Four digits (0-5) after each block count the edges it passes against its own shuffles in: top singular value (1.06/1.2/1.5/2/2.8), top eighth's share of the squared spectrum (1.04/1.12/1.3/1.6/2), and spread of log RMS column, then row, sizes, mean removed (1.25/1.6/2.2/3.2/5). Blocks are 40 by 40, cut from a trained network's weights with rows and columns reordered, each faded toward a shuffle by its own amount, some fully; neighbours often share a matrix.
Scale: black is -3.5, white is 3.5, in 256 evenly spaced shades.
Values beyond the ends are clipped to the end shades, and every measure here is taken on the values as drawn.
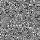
2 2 0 1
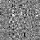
3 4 2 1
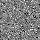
0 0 0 0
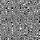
3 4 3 2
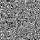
3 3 2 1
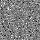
1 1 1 0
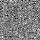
2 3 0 1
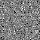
2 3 1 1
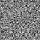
3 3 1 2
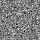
0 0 0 0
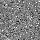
0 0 0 0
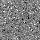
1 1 0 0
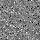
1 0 0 0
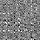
3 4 2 2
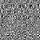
3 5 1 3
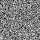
0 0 0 0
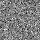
0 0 0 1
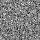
0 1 0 0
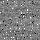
1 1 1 0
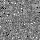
0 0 0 0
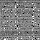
2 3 2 1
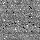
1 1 0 0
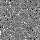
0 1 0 0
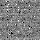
2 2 1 0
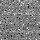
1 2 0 0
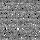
2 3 1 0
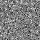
0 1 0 0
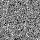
0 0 0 0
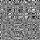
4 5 2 3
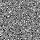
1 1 0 0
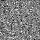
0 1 0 0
